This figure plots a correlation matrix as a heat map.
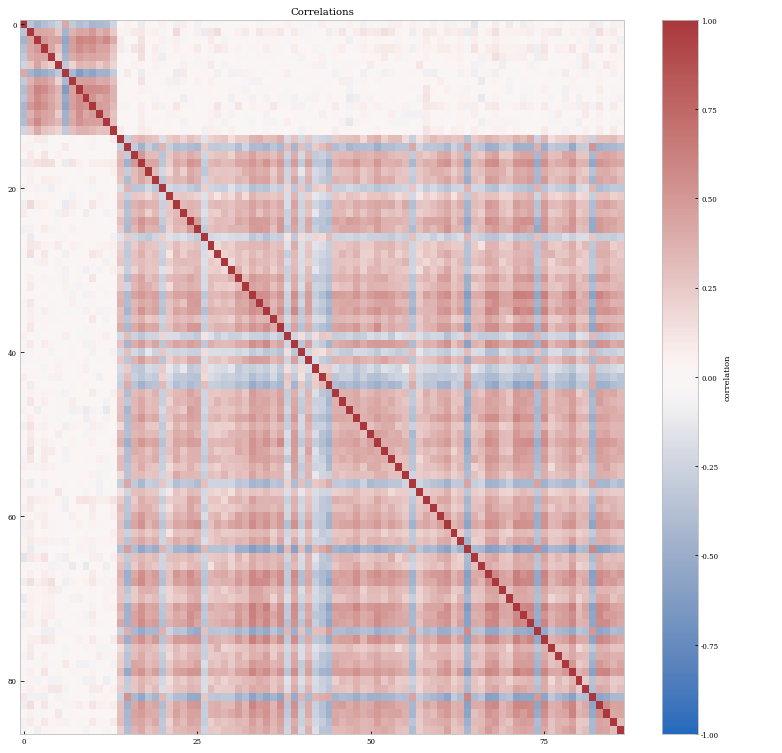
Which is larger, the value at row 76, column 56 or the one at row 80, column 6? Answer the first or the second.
the second
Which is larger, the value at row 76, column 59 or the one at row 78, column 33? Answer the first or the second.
the second
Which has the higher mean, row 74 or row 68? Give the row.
68
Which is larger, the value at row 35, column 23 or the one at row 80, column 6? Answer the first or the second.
the first
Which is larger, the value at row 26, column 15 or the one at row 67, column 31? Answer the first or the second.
the second
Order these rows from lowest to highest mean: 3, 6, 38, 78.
38, 6, 3, 78
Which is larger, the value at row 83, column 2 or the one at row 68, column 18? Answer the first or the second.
the second
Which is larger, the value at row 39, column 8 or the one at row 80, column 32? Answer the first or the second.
the second
